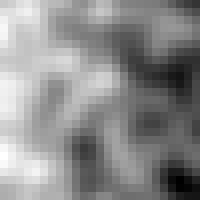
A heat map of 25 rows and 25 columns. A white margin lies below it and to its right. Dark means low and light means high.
Slope: up to the left. Lone odd cells: none. Stripes: none.
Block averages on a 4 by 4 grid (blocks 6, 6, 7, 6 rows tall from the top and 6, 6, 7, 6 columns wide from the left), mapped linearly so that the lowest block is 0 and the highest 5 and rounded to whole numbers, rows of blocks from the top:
5322
5420
4321
5220
